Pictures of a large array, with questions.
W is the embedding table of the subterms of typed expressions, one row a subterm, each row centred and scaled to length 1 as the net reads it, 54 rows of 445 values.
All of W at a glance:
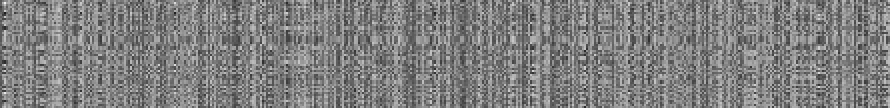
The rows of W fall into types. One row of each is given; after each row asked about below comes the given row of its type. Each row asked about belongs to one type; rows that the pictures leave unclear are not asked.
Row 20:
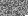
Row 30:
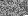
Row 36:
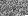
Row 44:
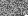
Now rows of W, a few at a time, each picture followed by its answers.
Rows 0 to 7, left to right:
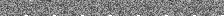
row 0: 44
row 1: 44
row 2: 20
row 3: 30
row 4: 20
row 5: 36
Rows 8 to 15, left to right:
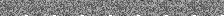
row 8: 36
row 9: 36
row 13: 30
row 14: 30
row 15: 36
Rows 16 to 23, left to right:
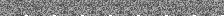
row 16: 44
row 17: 36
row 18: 20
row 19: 20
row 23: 36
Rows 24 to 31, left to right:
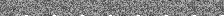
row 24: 36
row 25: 44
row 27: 30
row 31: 30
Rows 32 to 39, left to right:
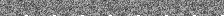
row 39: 20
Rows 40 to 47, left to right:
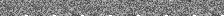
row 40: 36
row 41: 36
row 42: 20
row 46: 44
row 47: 20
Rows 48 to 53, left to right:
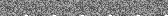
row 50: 30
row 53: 44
